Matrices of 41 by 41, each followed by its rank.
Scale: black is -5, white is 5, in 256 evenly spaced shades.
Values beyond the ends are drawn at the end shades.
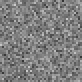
full rank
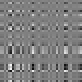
one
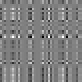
one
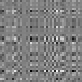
two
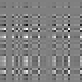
one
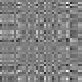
two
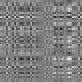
two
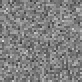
full rank
